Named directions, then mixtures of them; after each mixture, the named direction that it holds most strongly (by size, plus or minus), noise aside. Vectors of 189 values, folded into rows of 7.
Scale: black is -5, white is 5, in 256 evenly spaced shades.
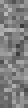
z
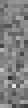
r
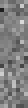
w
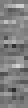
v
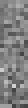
r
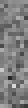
r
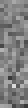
r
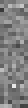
r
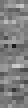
v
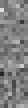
w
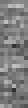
v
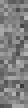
z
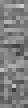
v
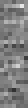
v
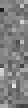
w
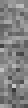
r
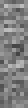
z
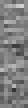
v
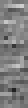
v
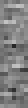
v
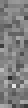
r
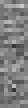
v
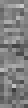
v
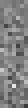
r
